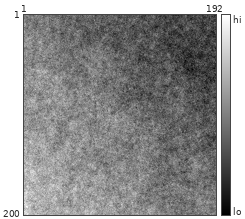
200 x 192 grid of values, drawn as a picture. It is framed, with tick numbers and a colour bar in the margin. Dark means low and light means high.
The bottom left is the ninth with the highest average. The values follow a bell shape. The ninth with the lowest average is the top right. No regular stripes run through it. Values rise toward the bottom left.
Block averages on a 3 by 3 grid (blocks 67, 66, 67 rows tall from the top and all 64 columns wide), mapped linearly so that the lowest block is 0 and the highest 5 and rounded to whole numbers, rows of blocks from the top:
310
431
542
